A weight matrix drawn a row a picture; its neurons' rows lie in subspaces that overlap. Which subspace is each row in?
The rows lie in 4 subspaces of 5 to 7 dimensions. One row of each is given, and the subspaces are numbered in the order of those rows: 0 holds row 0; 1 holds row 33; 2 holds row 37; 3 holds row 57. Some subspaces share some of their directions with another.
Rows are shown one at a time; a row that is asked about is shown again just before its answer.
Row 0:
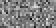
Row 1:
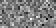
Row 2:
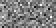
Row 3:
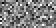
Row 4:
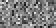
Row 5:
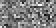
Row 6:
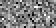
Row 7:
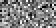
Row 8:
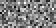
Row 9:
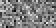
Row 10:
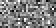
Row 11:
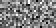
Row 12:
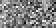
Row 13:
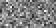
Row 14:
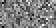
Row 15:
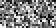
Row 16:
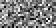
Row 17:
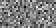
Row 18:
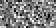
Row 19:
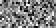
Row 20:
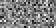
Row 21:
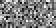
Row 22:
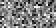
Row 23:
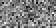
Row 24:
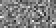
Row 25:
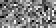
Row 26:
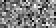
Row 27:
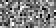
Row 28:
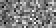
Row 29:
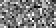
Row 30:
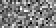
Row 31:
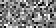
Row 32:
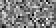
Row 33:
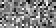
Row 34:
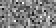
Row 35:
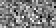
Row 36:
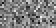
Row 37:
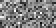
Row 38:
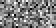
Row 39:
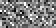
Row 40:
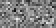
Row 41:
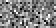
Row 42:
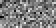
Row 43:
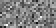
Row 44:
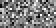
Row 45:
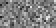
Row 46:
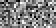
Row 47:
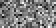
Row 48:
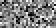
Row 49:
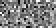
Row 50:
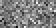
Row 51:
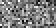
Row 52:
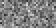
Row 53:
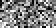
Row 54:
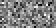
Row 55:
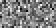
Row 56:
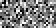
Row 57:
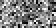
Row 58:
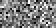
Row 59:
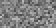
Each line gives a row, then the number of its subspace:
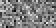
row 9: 2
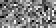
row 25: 3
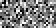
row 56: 2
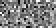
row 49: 2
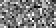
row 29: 0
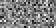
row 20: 0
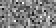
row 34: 1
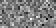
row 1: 0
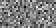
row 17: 1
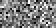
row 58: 1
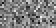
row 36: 1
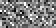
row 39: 2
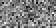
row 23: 3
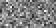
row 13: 1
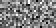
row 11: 1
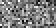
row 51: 2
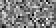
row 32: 0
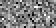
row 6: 0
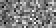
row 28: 3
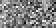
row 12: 3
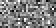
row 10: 2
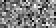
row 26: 0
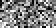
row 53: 3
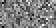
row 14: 0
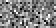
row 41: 0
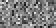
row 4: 3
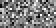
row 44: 0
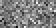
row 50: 3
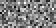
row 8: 2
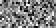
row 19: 1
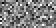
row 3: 1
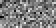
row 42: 2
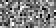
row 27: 0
